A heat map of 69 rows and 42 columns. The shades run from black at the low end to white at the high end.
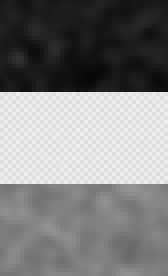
It is made of 3 by 1 panels. Panel 1,1: very low, blotchy, faint in contrast. Panel 2,1: very high, checkered, faint in contrast. Panel 3,1: middling, blotchy, faint in contrast.
